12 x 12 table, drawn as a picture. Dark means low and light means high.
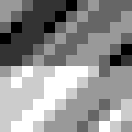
The grain runs diagonally up to the right. The top left is the ninth with the lowest average. The bottom part is higher, past a seam about 50% of the way down.
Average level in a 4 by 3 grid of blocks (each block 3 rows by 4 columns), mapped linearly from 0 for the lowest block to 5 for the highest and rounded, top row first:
102 / 021 / 453 / 533
